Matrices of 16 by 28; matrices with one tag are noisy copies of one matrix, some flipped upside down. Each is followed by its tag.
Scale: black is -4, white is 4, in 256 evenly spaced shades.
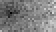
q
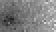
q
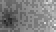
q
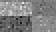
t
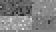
t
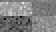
t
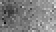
q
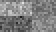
t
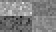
t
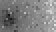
q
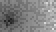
q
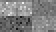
t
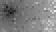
q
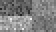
t
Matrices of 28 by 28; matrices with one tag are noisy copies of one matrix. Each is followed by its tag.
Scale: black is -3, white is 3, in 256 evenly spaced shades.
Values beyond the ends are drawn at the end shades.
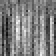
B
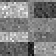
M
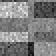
M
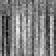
B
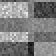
M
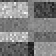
M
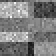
M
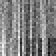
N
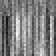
B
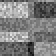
M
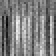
B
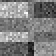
M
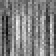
B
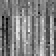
B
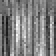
B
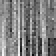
N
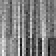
N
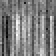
B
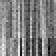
N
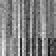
N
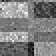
M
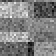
M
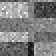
M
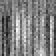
B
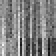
N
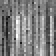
B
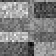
M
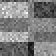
M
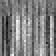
B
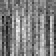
B
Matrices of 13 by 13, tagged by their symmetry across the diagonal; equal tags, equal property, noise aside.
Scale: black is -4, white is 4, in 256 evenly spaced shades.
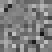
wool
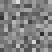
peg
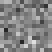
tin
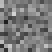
tin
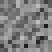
wool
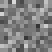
wool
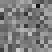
tin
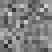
peg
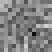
wool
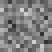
peg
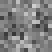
peg
